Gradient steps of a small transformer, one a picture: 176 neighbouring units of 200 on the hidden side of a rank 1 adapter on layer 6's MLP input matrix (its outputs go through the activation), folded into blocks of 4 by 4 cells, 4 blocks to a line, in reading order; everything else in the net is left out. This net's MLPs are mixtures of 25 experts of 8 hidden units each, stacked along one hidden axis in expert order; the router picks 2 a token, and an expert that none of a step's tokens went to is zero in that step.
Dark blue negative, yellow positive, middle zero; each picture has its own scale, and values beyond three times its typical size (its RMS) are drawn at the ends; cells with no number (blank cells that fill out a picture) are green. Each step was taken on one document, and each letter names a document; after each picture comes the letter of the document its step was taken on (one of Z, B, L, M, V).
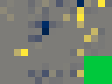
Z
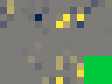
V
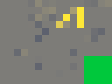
Z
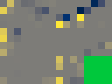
V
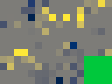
Z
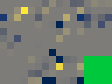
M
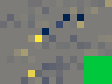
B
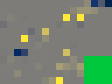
Z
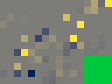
B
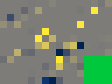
B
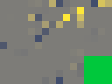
Z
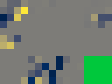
M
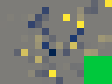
B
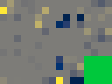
V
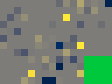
B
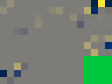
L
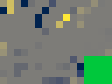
V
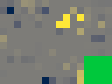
V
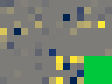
V
